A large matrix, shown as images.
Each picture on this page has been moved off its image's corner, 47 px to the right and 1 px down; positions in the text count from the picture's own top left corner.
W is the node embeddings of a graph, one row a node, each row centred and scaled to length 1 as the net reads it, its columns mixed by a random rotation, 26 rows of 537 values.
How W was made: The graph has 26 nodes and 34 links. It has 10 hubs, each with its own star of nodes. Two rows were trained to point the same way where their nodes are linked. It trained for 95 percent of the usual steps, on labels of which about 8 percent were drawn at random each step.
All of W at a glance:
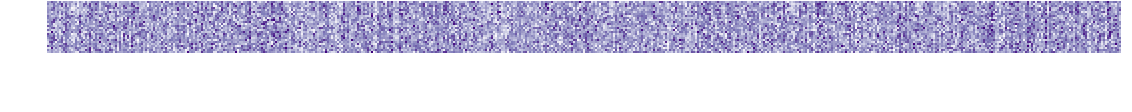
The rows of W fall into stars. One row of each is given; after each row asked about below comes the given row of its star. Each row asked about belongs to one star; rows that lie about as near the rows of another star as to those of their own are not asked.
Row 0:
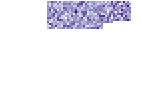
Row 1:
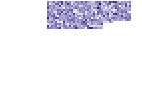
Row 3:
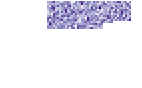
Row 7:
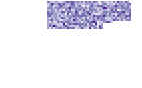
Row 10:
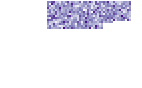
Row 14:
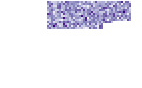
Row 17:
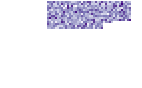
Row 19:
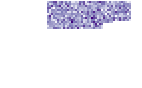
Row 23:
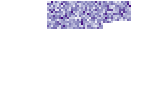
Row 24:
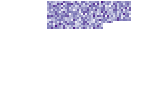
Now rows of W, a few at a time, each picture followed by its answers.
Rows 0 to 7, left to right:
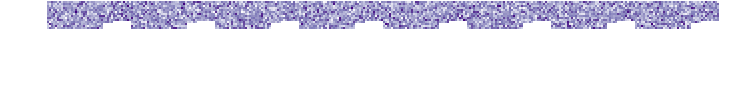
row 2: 19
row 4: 0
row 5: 19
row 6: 14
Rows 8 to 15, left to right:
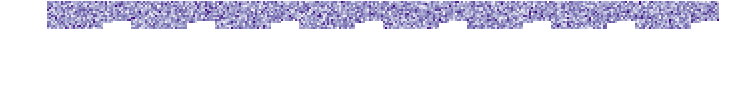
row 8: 17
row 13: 3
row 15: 23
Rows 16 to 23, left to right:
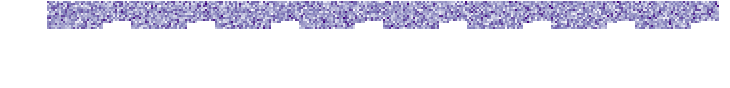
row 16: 24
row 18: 10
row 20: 10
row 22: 1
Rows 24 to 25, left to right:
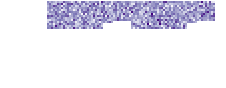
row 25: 7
